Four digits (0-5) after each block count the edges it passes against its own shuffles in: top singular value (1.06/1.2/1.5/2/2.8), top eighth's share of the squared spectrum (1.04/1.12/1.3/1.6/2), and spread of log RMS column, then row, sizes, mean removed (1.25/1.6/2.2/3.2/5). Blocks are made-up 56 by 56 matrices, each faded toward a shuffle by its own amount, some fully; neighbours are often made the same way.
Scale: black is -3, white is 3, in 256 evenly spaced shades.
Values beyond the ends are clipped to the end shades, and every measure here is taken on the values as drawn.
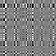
5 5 4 4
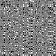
4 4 3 2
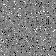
2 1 0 0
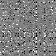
4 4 2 2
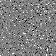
2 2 1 0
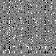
4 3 2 2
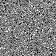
0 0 0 0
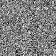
2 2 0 0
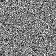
0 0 0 0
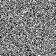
0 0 0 0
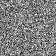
0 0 0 0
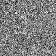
2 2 0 0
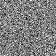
1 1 0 0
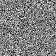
0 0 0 0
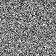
0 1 0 0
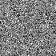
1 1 0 0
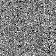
0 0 1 0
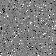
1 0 0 0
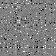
4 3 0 2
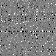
4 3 1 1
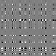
5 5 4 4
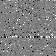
3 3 0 1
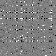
4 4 2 2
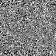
0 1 0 2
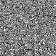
1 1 0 3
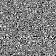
0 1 0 2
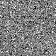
0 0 0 1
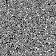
0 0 0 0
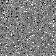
1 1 1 0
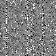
2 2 2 0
